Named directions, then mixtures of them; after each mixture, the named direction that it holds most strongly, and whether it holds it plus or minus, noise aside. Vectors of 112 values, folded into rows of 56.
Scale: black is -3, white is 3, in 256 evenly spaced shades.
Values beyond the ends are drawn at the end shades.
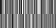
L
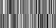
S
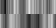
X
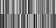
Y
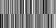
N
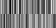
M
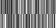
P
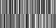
M, plus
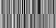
L, minus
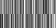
N, plus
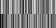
Y, plus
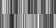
X, minus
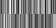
M, minus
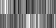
X, minus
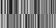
Y, minus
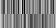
L, minus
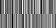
L, plus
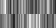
X, minus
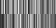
Y, plus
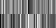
Y, plus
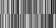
M, minus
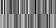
Y, minus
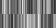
X, minus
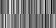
M, minus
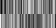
X, plus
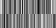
M, plus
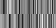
S, minus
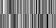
S, plus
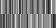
M, plus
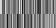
L, minus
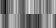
X, plus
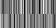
N, minus
